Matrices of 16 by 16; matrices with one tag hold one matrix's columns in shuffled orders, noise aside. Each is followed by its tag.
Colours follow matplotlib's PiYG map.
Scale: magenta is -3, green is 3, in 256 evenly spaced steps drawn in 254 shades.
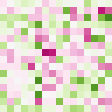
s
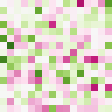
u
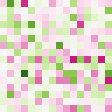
u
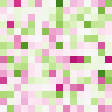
u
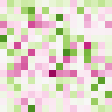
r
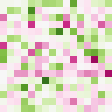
r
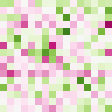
r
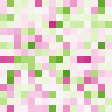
u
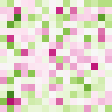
s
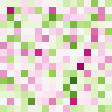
s
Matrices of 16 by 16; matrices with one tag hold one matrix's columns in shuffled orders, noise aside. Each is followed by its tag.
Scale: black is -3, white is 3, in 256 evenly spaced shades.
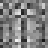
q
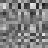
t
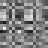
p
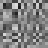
t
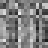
q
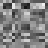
t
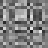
p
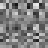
t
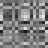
p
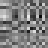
p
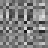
p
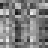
q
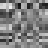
t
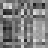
q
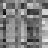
q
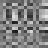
p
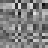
t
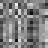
q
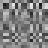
t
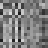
q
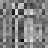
q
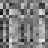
q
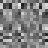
t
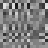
t
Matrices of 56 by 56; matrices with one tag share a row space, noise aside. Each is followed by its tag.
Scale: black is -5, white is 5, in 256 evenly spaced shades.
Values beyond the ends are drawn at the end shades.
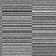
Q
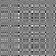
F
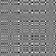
F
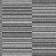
Q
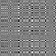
F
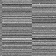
Q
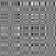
F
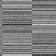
Q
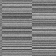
Q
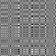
F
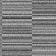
Q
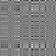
F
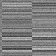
Q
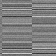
Q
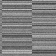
Q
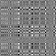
F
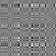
F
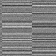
Q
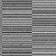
Q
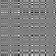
F
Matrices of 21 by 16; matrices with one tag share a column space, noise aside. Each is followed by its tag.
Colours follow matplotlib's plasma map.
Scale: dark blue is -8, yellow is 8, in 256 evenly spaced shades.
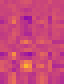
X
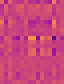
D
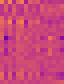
D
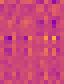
D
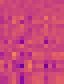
X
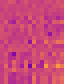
X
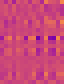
D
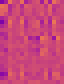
D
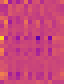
D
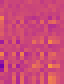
X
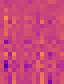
X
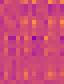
D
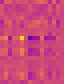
D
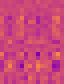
X
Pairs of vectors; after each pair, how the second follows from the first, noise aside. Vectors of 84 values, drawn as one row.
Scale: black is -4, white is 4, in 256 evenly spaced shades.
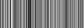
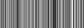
reversed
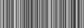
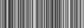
reversed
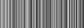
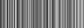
reversed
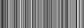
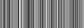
wrapped around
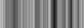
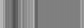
partly zeroed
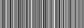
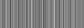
shrunk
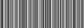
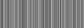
shrunk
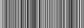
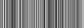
reversed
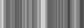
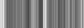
wrapped around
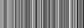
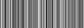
wrapped around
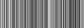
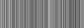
shrunk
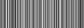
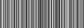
wrapped around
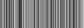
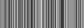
wrapped around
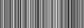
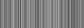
shrunk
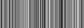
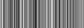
wrapped around
